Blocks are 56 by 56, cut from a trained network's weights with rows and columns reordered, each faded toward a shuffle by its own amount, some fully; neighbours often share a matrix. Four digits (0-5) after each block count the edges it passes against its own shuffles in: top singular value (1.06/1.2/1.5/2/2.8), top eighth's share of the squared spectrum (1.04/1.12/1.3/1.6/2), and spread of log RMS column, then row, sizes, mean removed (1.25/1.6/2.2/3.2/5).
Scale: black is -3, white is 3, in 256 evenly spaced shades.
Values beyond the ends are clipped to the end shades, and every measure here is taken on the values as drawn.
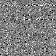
2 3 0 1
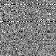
3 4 1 2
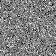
0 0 0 0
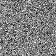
0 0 0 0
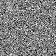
1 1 0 0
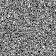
0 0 0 0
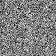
1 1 0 0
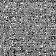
2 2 2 1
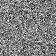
0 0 0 0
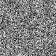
2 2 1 0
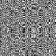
4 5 3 0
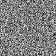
3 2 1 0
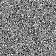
0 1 0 1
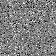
0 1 0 0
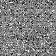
2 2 1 0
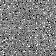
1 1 1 0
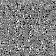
2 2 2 0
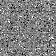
1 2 1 0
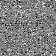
1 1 0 0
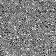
0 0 0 0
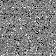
1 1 0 0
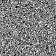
1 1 0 0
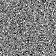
1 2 0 0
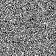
1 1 0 0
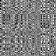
4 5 4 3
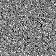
1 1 0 0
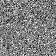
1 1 0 0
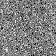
1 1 0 0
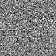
2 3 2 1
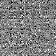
2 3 2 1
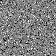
0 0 0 0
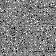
1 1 0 0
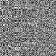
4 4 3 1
